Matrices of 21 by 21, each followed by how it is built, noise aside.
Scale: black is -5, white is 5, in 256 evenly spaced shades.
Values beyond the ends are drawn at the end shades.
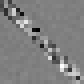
banded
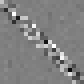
banded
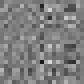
low rank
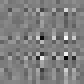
low rank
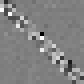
banded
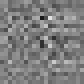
low rank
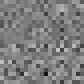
low rank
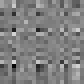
low rank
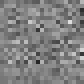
low rank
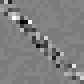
banded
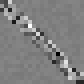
banded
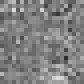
low rank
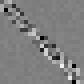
banded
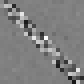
banded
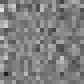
low rank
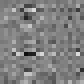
low rank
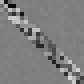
banded
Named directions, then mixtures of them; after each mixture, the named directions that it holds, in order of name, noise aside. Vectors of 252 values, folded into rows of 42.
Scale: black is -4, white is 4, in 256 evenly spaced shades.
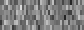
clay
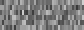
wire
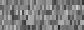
wire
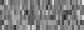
clay, wire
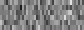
clay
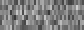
clay, wire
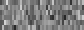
clay, wire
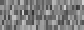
wire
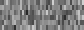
clay, wire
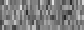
clay, wire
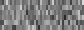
clay, wire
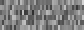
wire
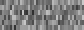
wire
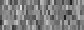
clay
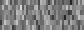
clay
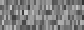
wire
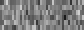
clay, wire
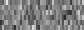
clay, wire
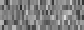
clay, wire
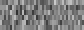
clay, wire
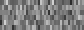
clay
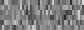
clay, wire
